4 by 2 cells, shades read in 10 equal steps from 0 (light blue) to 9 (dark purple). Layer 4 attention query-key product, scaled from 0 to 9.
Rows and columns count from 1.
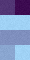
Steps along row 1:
up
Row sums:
16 0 6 2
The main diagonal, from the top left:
7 0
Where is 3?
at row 3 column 1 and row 3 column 2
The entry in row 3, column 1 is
3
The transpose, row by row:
7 0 3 2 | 9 0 3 0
